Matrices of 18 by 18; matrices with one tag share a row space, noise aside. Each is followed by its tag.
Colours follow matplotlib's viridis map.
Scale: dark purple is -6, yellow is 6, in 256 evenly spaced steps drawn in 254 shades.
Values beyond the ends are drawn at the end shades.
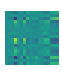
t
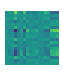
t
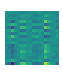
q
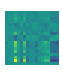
t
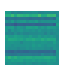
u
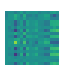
t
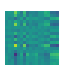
t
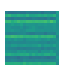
u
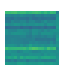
u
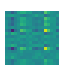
q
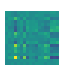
t
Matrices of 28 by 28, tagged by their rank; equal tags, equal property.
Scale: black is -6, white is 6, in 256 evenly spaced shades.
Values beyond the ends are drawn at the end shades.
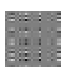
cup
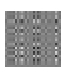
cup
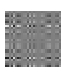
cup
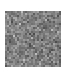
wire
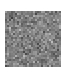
wire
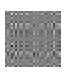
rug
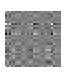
rug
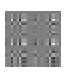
cup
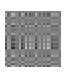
cup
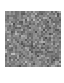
wire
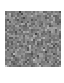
wire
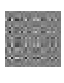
rug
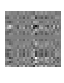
rug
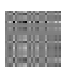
cup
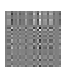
cup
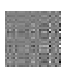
rug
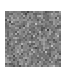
wire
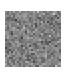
wire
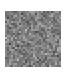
wire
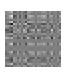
rug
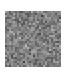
wire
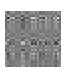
rug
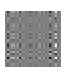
cup
